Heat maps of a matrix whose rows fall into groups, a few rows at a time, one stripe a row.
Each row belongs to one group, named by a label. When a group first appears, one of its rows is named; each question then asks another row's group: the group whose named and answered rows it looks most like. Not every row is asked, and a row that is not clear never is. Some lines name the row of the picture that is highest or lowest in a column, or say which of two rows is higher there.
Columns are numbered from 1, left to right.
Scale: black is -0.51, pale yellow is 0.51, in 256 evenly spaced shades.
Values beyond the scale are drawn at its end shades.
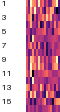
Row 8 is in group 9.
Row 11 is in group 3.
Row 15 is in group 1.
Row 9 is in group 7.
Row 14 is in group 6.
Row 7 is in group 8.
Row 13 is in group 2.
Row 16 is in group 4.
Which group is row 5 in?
1
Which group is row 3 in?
3
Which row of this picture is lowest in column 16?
2
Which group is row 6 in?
9
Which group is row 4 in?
8
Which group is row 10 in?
7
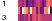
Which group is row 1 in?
1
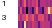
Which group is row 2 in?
1
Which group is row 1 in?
9
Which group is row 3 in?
6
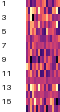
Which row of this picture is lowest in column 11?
16
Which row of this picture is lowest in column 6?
16
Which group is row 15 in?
6
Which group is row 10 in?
2
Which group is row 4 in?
7
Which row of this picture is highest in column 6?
10
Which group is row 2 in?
7
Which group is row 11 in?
8
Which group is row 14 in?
9
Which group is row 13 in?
7
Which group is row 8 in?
8
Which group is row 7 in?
9
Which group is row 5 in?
6
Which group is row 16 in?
8
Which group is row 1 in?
1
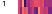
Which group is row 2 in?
6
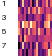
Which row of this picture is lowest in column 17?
4
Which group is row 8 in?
1
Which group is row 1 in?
8
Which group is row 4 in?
7
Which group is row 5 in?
2
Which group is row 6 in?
9
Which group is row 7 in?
8
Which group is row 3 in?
1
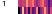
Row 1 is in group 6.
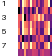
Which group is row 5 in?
7
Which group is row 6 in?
4
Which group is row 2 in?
8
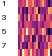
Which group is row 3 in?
2
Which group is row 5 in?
6
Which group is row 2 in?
1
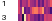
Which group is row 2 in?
3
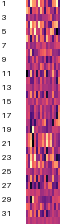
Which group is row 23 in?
6
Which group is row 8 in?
3
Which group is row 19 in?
9
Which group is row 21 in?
3
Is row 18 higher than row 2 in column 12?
No
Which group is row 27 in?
4
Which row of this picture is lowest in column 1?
11
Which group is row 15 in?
2
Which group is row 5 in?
6
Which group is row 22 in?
8
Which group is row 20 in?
3
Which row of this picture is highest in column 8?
2
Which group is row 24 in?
7
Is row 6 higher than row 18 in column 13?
Yes
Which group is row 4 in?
7
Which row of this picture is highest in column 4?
19
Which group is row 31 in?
8
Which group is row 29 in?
9
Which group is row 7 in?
1
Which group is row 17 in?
4
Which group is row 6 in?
2
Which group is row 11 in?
8
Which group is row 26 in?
8
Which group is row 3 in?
4
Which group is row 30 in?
2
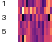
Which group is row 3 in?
4
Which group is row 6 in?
9
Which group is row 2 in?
7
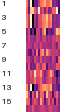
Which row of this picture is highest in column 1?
14
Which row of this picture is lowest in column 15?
15
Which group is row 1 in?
3
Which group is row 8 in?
2
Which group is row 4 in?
3
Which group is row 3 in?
3
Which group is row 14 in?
2
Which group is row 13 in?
3
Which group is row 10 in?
1
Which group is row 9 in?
4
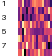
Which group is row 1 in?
3
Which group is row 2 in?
1
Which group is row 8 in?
3
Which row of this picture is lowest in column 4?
8
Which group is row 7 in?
6
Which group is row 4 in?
7
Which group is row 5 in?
9
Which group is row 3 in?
4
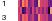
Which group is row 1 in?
6
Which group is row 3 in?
6
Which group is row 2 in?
4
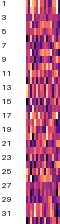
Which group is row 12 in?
8
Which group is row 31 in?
6
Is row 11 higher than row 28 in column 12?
No
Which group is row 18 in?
6
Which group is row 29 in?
4
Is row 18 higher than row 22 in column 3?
Yes
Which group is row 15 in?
8
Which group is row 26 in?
3
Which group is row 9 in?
1
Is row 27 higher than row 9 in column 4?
No
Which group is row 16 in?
9
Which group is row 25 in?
2
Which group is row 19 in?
6
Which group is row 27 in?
4
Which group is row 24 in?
1
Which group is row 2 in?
7
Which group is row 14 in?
2
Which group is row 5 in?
6
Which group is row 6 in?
8
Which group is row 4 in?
3
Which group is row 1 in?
7
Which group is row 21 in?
1
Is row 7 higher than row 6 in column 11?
Yes
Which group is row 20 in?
3
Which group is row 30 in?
6
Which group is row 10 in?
3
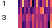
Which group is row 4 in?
4
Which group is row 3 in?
4
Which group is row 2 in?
4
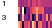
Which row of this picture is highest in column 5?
4
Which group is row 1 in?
2
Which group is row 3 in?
8
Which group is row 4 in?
2
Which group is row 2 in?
3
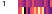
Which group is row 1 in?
4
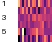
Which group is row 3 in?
2
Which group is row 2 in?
8
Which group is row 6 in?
8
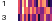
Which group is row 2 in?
7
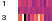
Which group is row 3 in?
3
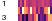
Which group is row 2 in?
7
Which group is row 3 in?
1
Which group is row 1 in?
9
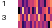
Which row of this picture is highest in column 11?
3
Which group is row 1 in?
1
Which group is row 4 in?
4
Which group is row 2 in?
8
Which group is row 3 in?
2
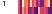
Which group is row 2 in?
6
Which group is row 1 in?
7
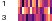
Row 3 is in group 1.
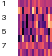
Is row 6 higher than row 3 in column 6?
No
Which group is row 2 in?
2
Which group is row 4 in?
1
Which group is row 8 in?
1
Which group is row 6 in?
8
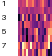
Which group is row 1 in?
6
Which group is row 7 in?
7
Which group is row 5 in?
1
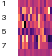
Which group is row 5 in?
4
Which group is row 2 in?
7
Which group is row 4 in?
3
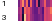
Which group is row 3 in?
9
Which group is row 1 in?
8
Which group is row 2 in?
9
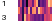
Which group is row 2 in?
2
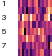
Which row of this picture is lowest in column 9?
4
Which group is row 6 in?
6
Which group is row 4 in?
8
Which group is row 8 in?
4
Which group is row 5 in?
3
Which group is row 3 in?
7
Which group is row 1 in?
1
